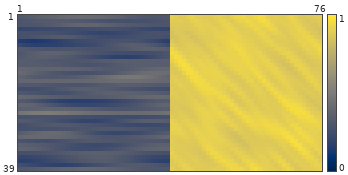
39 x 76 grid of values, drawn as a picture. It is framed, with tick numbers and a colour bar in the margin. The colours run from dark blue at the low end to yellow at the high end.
The table splits into one row of 2 panels. Panel 1,1: low, streaked across. Panel 1,2: very high, slanting down to the right, faint in contrast.
